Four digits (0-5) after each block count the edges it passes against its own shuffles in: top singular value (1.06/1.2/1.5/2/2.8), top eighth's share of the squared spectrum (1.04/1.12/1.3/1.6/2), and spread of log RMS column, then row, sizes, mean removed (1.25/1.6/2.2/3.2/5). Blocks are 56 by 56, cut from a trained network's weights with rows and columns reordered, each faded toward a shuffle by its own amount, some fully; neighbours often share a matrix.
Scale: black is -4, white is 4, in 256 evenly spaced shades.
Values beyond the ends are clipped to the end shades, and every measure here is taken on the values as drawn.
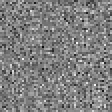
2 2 1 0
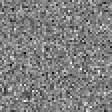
0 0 0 0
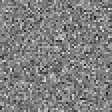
2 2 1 0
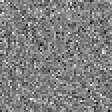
2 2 0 0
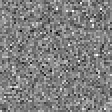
0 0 0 0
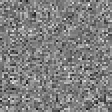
3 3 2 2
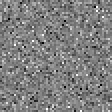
0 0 0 0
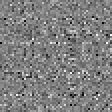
3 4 2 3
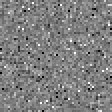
0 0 0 0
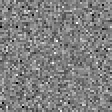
0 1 0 0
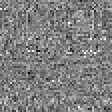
3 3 1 2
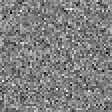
2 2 0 0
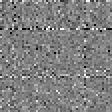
4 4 1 2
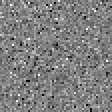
1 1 0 0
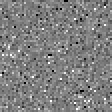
0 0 0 0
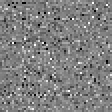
2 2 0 1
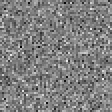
1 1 0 0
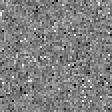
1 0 0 0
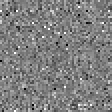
2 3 0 1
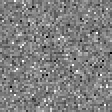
0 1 0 0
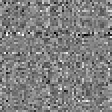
4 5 2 3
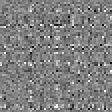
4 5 2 3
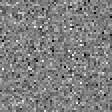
0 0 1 0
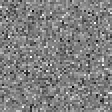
1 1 0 0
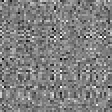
4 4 2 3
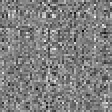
4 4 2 2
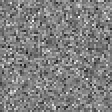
1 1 0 0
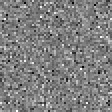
2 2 0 0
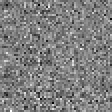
4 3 2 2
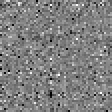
2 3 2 1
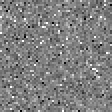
0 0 0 0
